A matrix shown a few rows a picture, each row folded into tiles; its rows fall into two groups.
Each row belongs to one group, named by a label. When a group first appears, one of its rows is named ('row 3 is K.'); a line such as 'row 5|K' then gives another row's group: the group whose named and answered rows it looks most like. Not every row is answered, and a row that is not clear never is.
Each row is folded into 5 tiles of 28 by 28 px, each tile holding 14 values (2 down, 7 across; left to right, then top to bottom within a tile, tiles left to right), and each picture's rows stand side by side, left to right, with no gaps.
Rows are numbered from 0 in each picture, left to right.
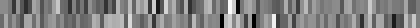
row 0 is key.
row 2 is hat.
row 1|hat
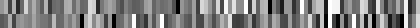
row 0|hat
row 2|hat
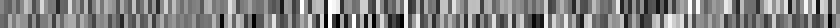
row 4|key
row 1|hat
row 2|hat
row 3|hat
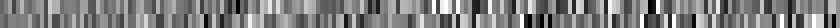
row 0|hat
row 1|key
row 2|key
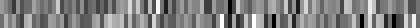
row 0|key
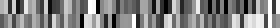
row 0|hat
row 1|key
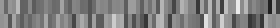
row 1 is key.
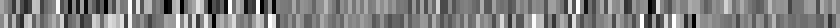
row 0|key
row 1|key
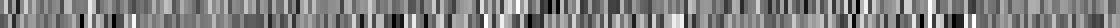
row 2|hat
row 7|hat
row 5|key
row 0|hat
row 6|hat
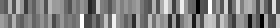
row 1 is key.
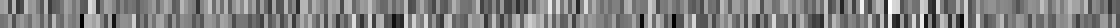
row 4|hat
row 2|hat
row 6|hat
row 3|key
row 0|hat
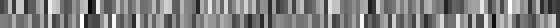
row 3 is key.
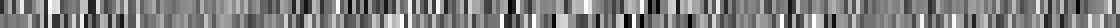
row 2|key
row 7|key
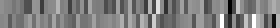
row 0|key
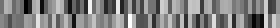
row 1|hat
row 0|key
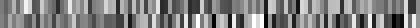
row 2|hat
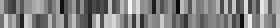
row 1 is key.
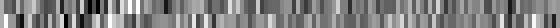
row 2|key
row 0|key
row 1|key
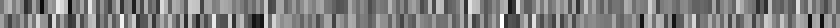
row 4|hat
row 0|key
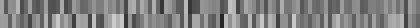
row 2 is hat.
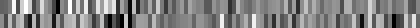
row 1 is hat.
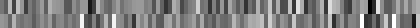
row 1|key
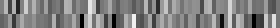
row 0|hat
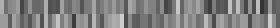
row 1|key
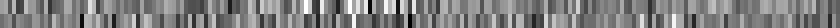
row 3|hat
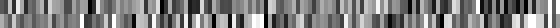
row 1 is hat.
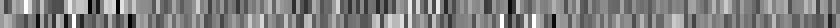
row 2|key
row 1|key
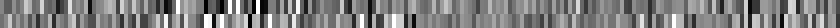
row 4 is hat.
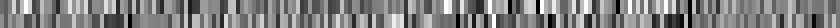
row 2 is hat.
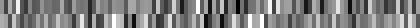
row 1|key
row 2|key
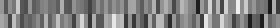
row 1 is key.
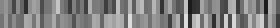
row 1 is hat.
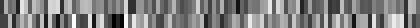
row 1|key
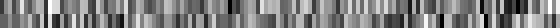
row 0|hat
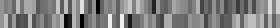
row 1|key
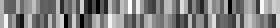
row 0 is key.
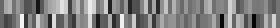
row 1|hat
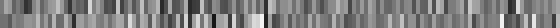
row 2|key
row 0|key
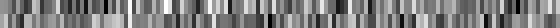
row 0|key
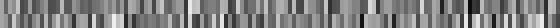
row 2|hat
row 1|hat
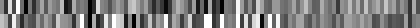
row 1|key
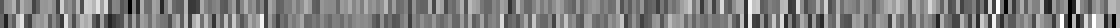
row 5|hat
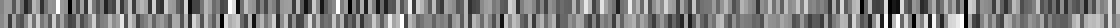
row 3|hat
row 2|key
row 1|hat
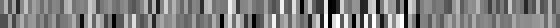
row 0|hat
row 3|key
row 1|hat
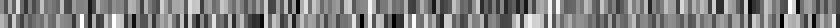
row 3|key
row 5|hat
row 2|hat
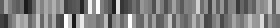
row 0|key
